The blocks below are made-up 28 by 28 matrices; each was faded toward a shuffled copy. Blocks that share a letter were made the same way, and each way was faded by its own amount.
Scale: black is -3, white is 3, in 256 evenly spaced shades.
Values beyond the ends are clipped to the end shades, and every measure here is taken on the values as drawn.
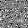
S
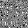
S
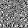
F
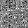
S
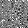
S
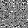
F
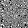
S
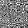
F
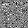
S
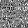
F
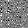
S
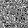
F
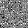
F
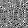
F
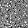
S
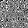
S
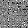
F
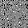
F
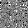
S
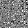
S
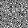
F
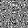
F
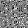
F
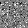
S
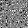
S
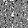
S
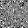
S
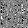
S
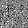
S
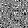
F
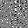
F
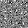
S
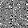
S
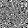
F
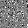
S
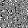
F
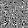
S
